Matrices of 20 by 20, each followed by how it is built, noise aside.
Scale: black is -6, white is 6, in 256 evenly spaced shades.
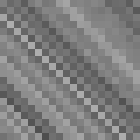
Toeplitz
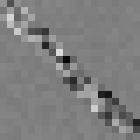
banded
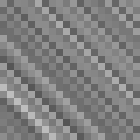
Toeplitz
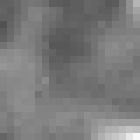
smooth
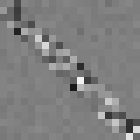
banded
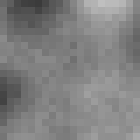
smooth
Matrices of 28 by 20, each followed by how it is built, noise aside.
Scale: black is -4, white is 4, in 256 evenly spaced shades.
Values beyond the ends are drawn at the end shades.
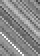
Toeplitz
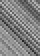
Toeplitz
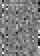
uneven columns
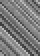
Toeplitz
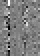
uneven columns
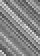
Toeplitz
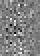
uneven columns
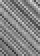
Toeplitz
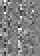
uneven columns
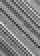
Toeplitz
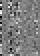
uneven columns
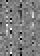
uneven columns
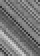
Toeplitz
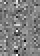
uneven columns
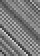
Toeplitz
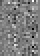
uneven columns
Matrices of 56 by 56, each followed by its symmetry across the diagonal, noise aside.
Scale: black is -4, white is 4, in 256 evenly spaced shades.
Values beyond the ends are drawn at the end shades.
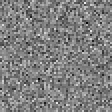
neither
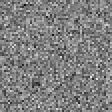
neither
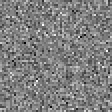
antisymmetric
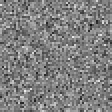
antisymmetric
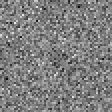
symmetric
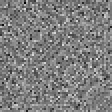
symmetric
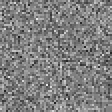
antisymmetric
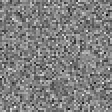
antisymmetric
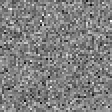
neither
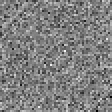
symmetric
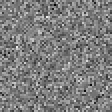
symmetric
